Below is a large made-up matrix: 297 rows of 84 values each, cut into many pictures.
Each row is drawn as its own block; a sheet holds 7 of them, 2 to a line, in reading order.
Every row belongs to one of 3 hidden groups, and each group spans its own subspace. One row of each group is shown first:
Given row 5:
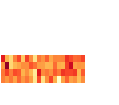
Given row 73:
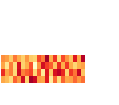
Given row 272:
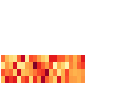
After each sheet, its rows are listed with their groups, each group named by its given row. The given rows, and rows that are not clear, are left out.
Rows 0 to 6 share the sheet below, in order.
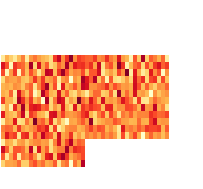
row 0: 272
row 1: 73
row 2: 73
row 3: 272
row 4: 272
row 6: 272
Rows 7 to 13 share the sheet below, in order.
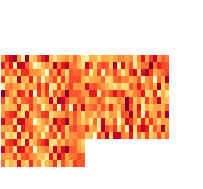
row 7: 272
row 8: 272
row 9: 272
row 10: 5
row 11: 272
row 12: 73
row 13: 272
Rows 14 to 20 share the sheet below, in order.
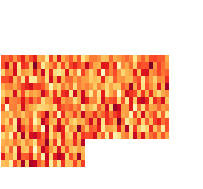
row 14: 73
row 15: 272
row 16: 5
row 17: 73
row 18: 73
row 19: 73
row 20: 73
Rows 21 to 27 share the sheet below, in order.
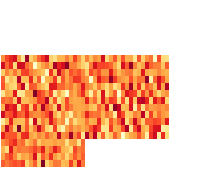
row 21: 272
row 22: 5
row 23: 272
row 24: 73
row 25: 272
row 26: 73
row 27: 5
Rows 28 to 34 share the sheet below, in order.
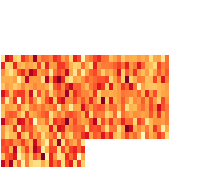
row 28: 5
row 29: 5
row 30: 272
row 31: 272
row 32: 272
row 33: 5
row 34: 73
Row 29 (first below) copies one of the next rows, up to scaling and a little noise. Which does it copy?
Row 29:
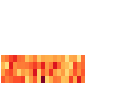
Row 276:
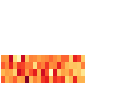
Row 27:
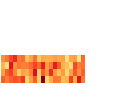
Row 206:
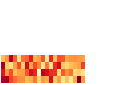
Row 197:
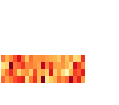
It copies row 27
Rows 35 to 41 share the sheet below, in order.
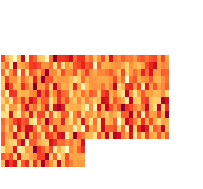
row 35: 272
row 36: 5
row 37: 5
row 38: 73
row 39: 5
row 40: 73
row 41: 272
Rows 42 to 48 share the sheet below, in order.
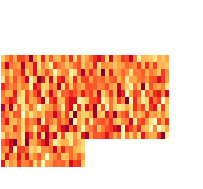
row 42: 73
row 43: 272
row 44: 73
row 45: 73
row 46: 5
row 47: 5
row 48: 272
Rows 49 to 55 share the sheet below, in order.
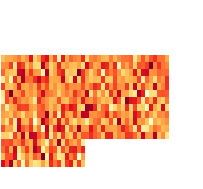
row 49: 73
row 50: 272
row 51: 5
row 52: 5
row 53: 73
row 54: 272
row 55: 73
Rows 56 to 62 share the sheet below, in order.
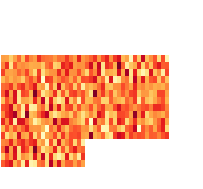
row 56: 5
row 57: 73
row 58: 73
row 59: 5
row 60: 272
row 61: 5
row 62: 73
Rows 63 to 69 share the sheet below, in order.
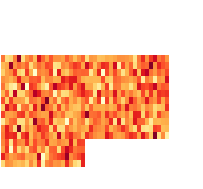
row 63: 5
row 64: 272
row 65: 272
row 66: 272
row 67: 272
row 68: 272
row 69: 5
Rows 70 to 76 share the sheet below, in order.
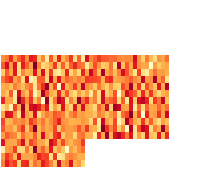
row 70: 73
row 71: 272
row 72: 73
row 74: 5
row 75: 73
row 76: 272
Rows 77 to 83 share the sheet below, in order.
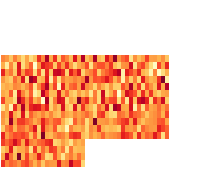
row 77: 73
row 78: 5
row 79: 73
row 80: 73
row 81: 5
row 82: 5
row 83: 272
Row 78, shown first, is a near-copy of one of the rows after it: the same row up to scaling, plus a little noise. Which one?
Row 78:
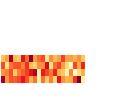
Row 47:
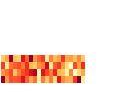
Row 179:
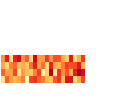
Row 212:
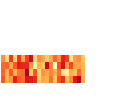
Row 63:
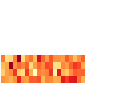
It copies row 47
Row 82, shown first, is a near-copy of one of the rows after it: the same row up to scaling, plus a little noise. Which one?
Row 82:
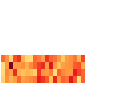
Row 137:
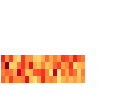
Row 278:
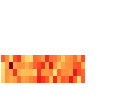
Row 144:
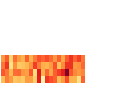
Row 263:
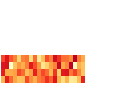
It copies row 278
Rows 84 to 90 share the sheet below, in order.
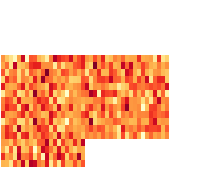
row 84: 272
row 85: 5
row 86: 272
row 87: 5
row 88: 272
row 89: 5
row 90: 73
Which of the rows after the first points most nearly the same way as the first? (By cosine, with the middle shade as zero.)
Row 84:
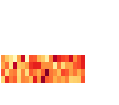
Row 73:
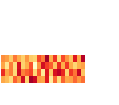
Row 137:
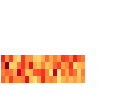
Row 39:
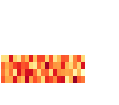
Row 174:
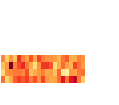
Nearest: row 137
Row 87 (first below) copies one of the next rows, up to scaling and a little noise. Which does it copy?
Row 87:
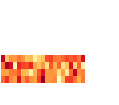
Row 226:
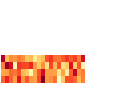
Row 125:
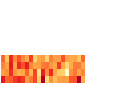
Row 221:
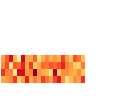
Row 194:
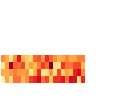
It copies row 226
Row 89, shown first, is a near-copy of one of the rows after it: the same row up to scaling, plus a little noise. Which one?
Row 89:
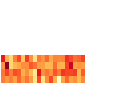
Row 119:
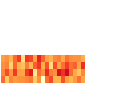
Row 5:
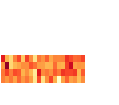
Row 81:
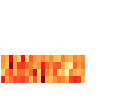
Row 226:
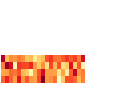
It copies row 5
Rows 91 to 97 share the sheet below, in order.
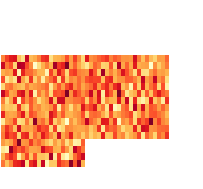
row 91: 272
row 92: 272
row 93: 272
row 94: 73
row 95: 272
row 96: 272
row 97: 5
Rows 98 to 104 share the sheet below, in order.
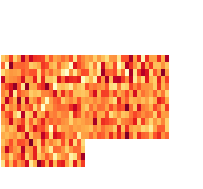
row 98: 5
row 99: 73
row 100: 272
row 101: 5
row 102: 5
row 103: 5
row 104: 73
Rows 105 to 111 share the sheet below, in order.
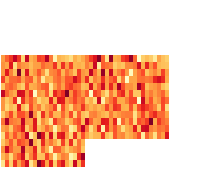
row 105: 272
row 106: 272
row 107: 272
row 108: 5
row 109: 73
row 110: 272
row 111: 73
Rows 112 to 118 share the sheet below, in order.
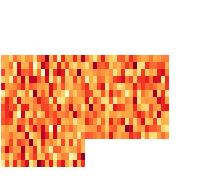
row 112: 73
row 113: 5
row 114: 272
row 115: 5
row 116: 5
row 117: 5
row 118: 73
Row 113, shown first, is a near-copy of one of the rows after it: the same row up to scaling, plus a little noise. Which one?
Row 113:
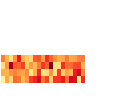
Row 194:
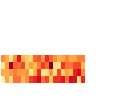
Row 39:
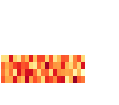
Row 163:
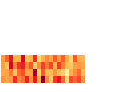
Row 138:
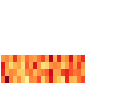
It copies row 194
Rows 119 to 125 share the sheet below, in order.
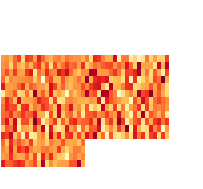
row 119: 5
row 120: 5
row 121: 272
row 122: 272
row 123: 73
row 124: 73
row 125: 5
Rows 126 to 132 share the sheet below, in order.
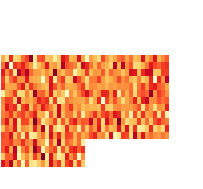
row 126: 5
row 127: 272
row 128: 272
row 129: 272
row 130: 73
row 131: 73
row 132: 73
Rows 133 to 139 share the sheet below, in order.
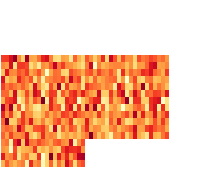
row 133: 272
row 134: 5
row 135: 73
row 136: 73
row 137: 5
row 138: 5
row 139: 5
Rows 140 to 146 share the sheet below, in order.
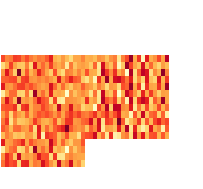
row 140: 272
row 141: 73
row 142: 272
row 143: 73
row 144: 5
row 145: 73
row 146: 272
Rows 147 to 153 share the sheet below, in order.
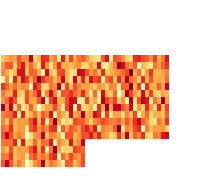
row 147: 73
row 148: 272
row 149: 73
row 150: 73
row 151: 5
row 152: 5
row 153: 5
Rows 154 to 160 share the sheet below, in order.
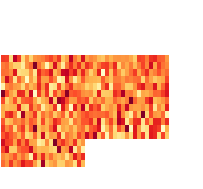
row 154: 5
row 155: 272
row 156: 272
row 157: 272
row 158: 5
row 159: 73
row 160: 5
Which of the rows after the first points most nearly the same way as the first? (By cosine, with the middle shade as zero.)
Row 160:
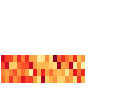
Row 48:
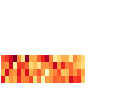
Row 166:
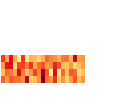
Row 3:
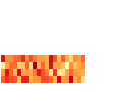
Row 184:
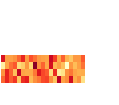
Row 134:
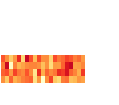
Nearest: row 166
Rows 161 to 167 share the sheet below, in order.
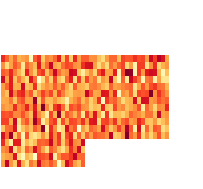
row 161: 73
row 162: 5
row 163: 5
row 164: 272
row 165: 73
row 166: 5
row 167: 5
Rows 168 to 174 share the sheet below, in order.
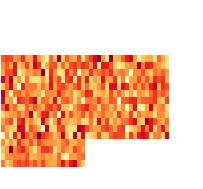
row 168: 73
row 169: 272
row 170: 5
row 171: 5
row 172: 73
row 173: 5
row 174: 5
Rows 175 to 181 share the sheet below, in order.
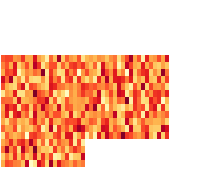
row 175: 73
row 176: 73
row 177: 272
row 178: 73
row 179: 5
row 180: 73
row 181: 73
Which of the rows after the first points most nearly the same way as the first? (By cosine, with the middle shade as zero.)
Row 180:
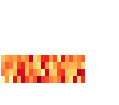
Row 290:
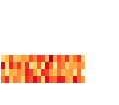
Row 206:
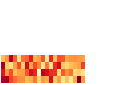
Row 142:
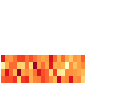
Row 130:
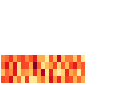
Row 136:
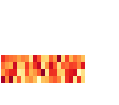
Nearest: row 290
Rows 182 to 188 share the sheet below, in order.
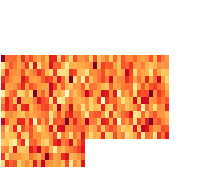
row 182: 272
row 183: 5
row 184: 272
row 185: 272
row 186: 272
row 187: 272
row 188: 272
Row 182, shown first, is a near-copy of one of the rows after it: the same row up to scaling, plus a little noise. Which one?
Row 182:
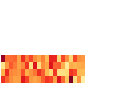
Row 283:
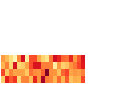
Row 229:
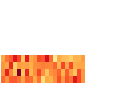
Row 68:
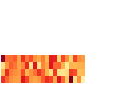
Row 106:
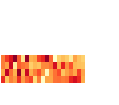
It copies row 68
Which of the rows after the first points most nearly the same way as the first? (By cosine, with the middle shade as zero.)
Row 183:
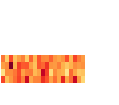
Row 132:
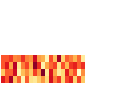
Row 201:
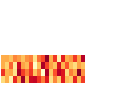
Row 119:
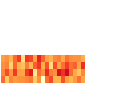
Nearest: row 201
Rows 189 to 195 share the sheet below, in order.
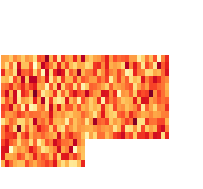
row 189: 73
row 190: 5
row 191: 73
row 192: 272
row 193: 272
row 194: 5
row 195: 5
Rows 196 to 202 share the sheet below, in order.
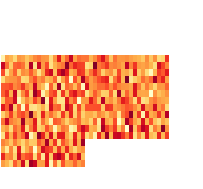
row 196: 272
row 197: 5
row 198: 73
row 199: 272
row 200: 73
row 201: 73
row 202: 73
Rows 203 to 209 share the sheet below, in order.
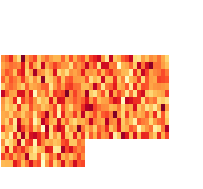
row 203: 5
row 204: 272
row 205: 272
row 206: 5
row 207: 73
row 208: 73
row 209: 5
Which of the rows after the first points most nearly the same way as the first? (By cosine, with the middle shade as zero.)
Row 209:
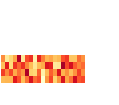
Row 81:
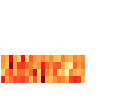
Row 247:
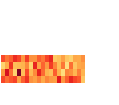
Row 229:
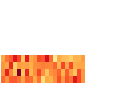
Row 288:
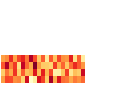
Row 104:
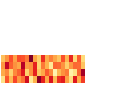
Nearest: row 229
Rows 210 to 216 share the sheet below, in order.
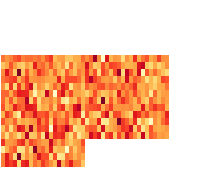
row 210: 272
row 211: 5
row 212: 5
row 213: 272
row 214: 5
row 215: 272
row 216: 272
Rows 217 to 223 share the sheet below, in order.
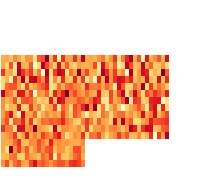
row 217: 73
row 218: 73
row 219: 272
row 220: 73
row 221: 5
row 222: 272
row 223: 5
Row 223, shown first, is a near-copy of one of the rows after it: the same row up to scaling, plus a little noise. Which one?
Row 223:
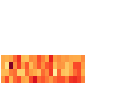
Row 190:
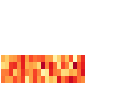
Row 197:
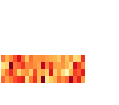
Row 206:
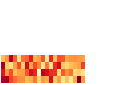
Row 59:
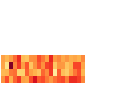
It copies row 59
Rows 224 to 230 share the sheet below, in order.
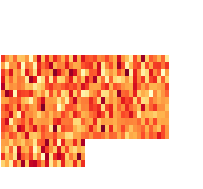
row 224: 73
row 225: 73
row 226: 5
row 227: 272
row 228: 5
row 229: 272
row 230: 73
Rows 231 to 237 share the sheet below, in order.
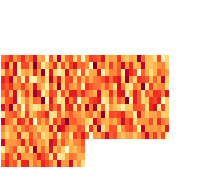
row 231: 73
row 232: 5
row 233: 73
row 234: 73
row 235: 272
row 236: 5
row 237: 272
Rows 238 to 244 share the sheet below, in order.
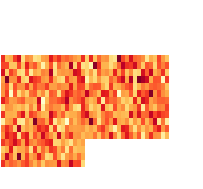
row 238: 5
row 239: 5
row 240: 5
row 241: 272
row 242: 272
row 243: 5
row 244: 272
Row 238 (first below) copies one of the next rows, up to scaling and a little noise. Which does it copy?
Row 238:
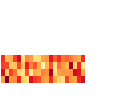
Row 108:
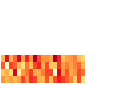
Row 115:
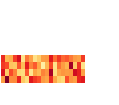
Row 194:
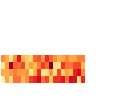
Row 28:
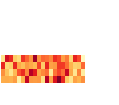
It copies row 115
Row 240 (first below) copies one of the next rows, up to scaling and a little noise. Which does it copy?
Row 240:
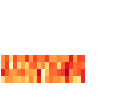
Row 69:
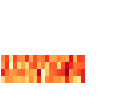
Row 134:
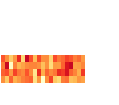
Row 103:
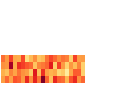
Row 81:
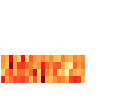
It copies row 69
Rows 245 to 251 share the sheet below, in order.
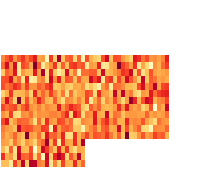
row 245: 73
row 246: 272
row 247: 272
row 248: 272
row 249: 5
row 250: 5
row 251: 73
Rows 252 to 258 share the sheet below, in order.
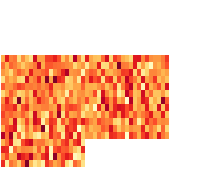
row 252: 5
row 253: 272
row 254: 272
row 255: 73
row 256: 73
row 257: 5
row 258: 5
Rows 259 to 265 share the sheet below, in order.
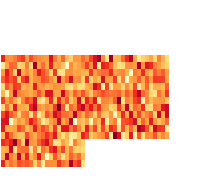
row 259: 272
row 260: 272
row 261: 5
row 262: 5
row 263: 5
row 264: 73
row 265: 272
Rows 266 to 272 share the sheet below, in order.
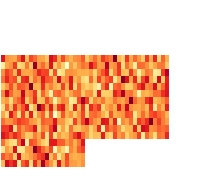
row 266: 272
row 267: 73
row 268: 73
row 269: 272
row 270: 5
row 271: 272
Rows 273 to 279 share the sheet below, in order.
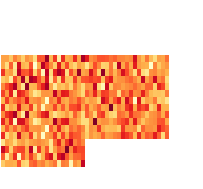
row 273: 73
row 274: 272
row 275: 272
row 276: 5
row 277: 272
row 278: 5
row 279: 272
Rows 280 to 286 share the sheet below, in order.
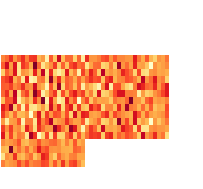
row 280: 73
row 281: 272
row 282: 73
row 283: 272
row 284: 73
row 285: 272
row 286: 5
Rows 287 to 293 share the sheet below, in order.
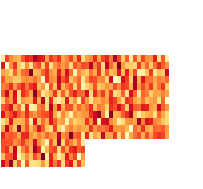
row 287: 5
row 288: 73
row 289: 73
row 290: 5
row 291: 272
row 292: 272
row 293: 73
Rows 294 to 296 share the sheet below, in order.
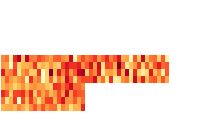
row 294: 5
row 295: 73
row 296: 272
